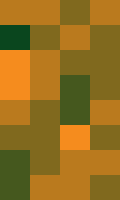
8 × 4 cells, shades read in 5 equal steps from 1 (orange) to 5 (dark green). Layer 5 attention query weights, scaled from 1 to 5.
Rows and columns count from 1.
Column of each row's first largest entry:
3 1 3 3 3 1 1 1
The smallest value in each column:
1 2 1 2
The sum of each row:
9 13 9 10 11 10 11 11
